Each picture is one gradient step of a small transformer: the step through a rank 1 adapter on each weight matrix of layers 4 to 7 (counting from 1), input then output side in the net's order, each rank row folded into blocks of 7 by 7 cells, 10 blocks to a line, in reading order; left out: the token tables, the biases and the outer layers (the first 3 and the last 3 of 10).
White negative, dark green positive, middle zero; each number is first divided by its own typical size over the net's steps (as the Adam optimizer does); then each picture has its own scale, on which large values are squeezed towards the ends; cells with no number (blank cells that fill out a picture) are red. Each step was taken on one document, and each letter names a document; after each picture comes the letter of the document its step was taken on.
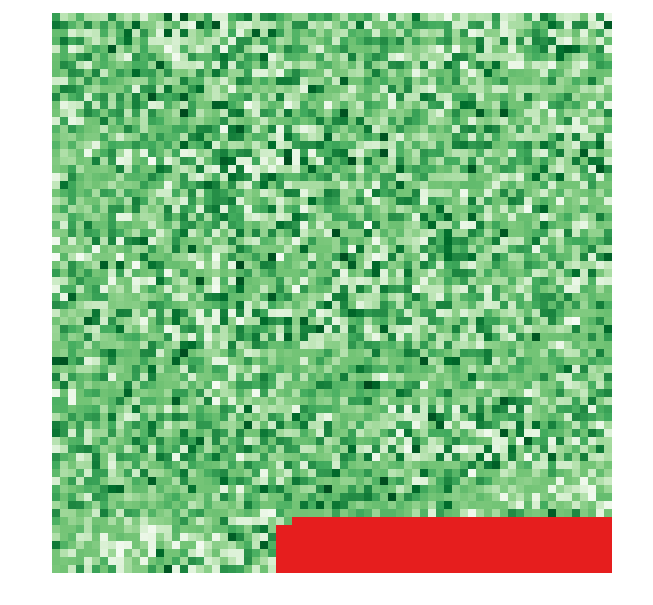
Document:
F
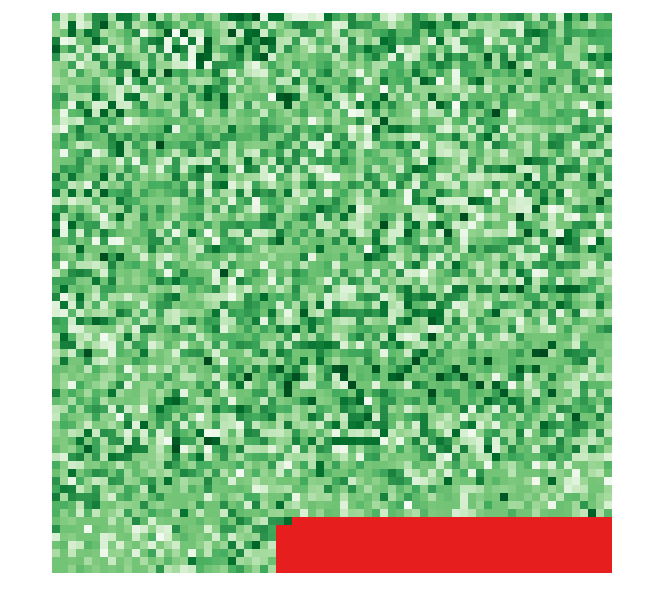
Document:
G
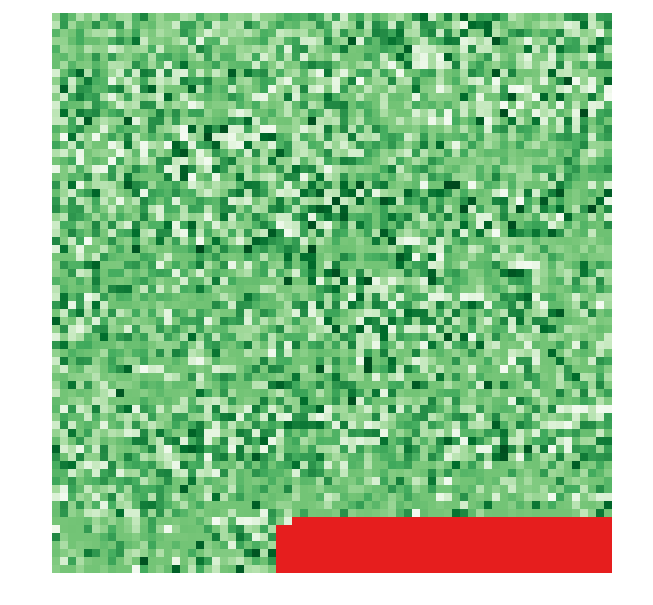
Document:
G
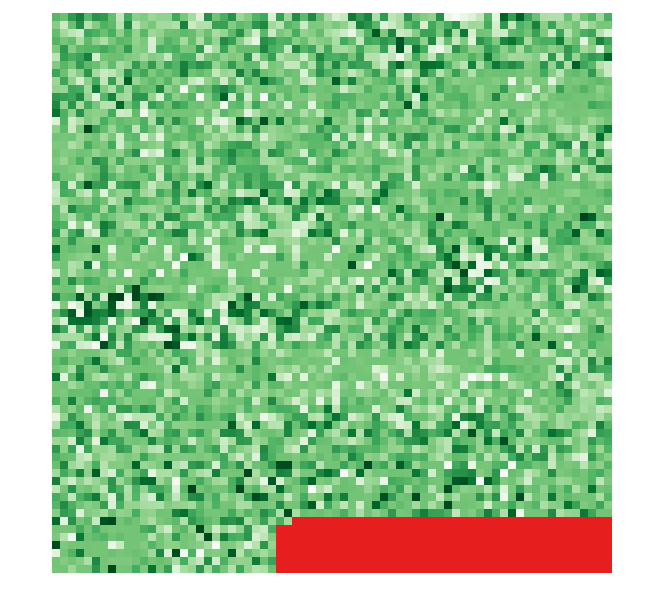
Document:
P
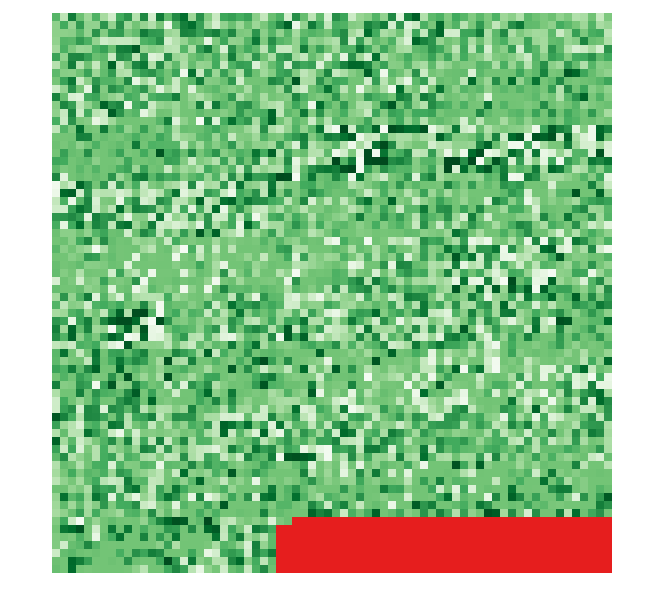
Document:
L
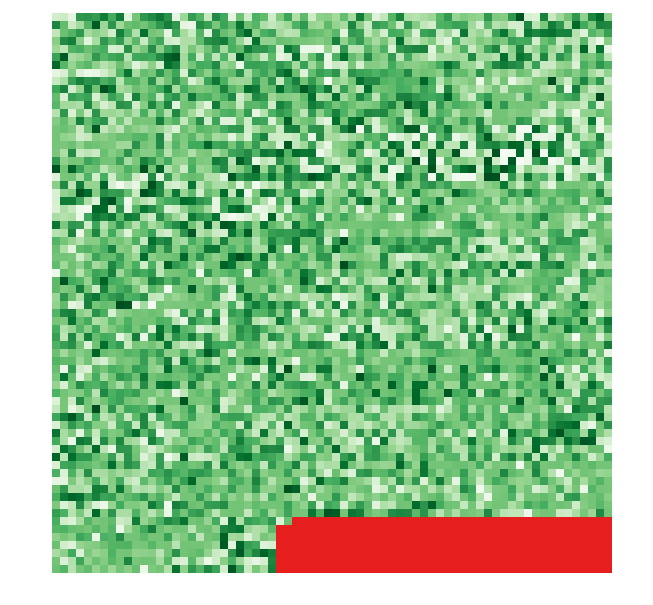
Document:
L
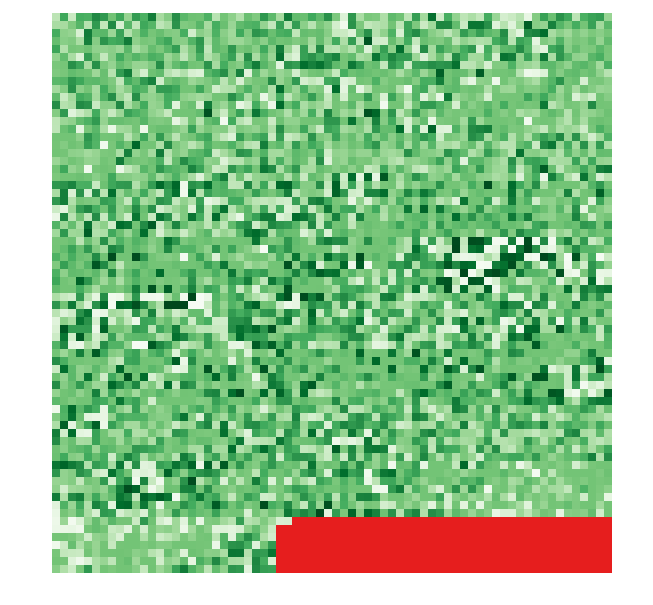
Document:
L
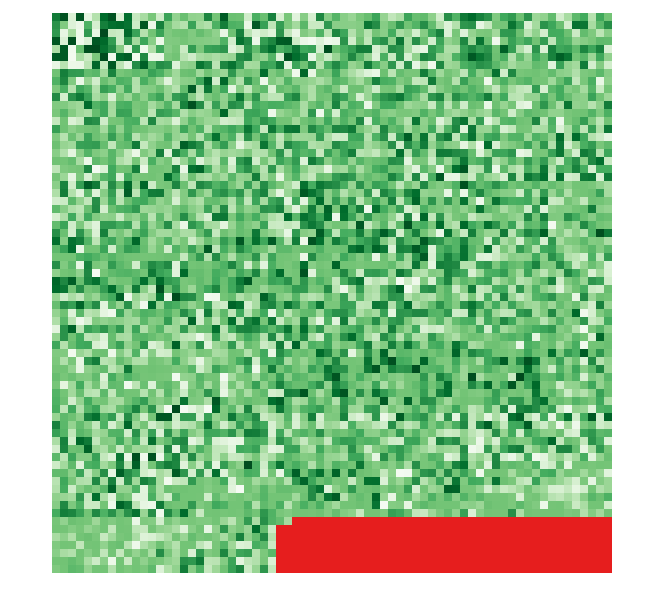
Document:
F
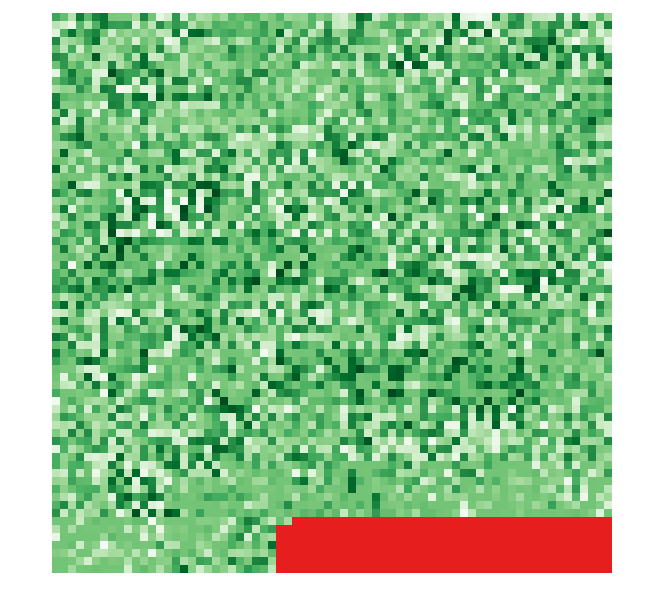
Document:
G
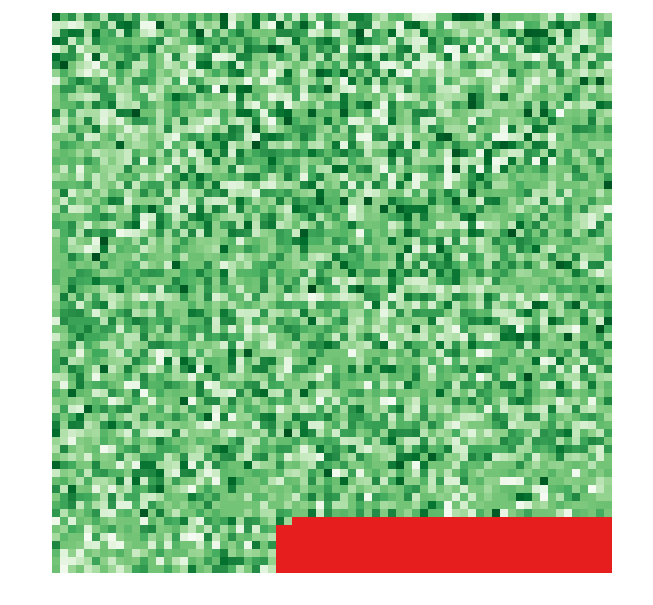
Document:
L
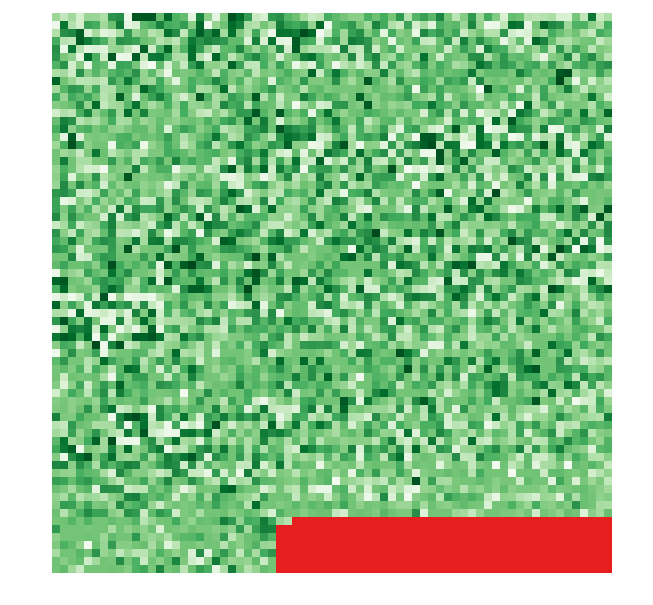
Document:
G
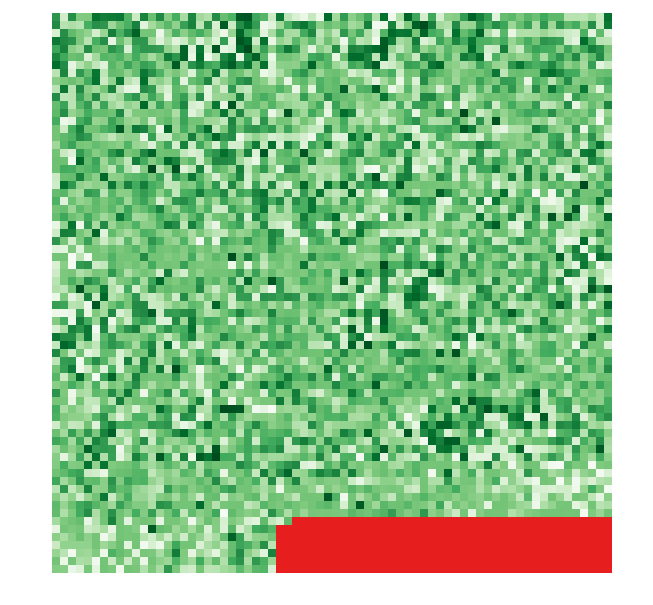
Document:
F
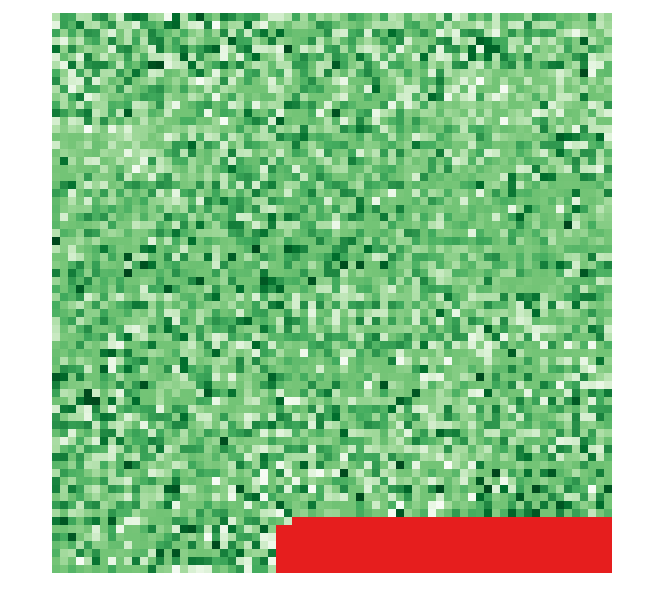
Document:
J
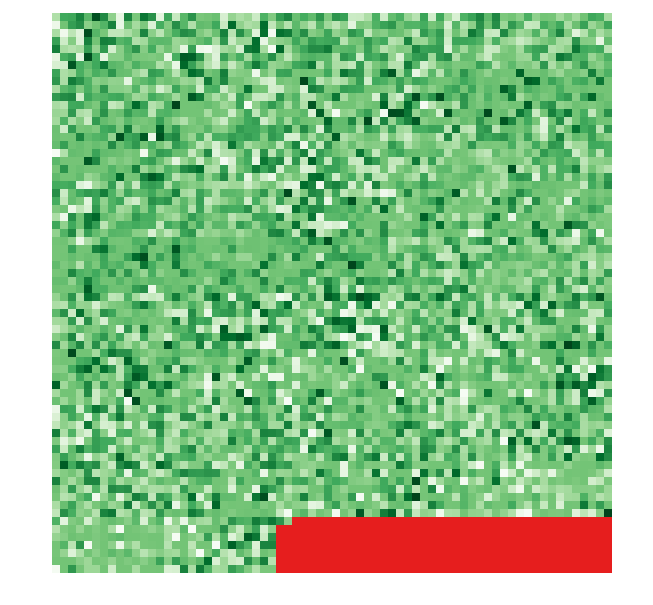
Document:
J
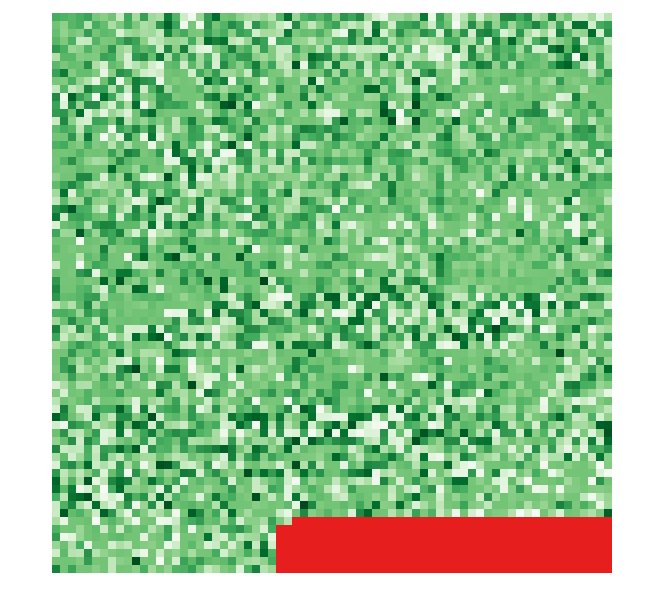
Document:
J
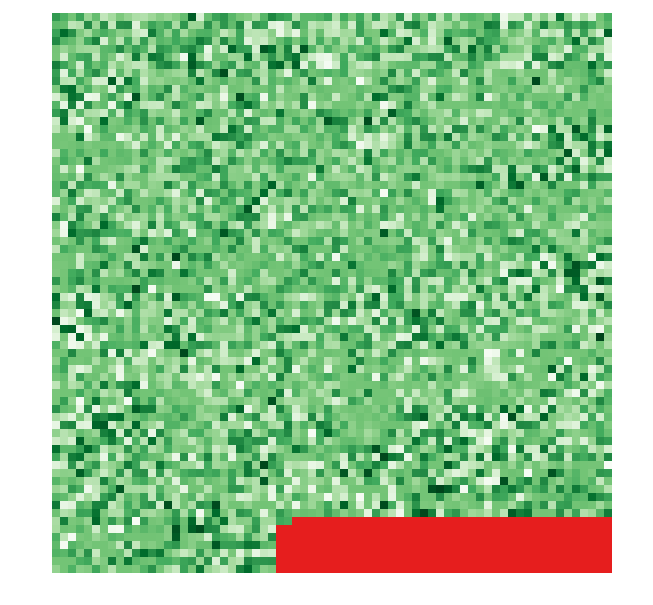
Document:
J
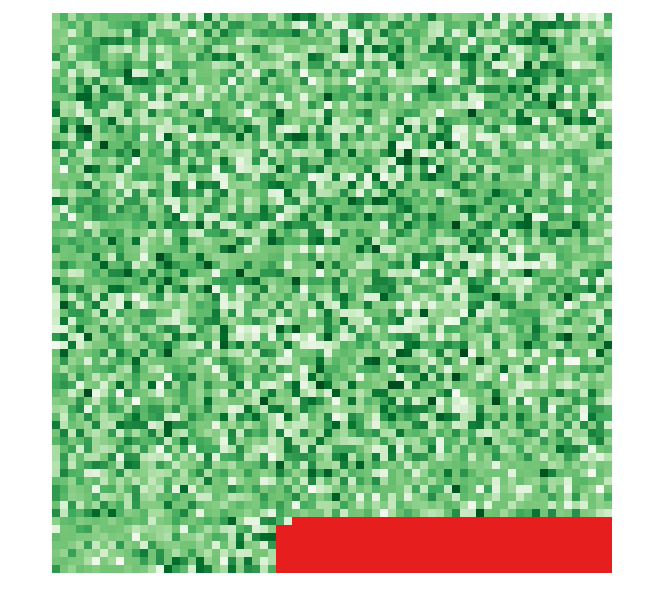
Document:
G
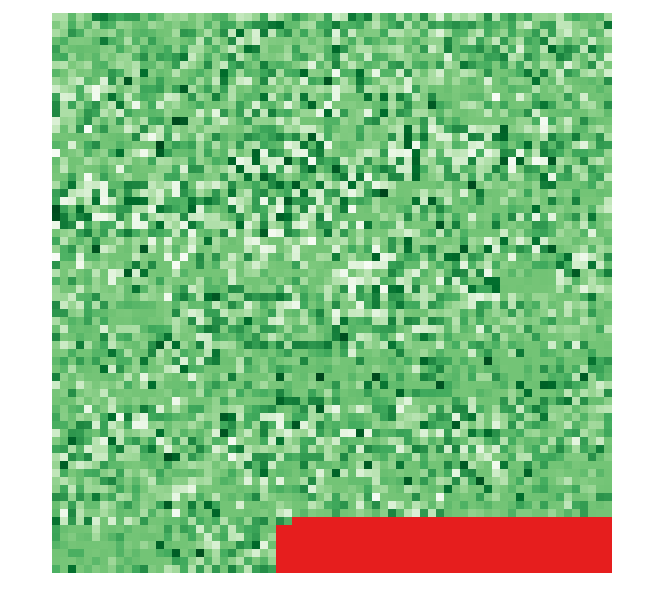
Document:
P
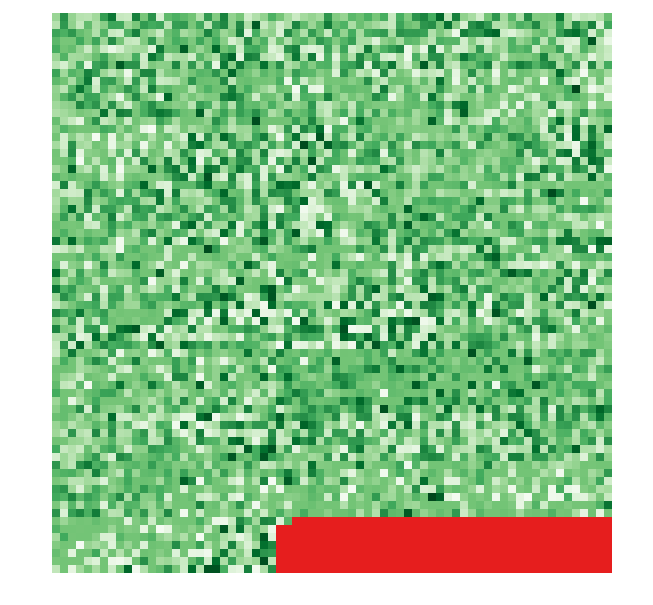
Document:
G
